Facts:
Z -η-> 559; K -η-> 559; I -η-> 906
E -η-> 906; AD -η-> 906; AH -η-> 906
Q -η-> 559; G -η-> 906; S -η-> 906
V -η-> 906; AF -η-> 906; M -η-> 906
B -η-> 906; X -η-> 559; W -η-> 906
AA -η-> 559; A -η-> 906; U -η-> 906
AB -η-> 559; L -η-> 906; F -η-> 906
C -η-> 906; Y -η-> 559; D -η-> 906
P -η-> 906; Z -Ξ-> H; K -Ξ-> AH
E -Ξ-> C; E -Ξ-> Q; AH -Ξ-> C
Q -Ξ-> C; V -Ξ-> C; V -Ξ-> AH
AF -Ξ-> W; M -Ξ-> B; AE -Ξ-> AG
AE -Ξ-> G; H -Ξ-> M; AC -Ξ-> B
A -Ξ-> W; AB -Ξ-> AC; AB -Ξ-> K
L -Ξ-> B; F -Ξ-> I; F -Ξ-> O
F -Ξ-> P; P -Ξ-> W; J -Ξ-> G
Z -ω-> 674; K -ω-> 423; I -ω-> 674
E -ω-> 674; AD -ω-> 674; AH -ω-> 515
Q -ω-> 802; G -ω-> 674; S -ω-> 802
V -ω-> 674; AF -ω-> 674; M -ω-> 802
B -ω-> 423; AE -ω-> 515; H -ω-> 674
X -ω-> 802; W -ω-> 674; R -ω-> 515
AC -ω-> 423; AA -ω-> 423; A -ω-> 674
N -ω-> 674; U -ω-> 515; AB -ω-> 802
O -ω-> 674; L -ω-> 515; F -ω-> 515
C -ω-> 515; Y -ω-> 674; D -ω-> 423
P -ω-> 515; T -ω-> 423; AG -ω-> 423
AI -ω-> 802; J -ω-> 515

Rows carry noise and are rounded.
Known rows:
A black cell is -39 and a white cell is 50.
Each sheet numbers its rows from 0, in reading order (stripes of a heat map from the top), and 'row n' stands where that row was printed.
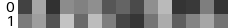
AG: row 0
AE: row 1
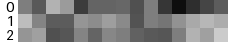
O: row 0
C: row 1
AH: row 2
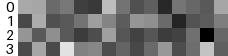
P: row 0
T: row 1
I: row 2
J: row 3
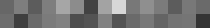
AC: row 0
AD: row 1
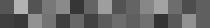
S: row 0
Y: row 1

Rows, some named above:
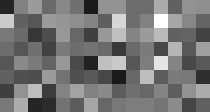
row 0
AB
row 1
L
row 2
B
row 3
E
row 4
M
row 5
G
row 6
Q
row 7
D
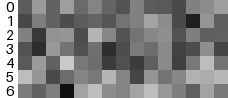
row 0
R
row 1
AA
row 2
N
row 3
Y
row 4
J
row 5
C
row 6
K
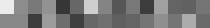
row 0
F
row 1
U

